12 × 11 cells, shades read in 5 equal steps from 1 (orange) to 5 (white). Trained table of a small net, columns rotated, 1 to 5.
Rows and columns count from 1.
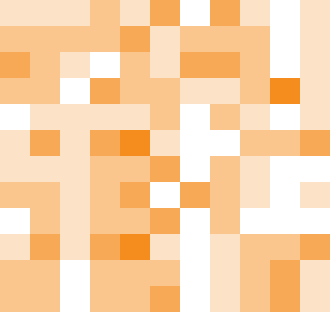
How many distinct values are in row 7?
4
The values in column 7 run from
2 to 5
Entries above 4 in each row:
2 1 2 1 3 2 3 2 5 1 2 2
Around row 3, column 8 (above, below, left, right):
3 4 2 3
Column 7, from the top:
5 3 2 4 5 5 5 2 5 5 5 5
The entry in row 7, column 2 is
4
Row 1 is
4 4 4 3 4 2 5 2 4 5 4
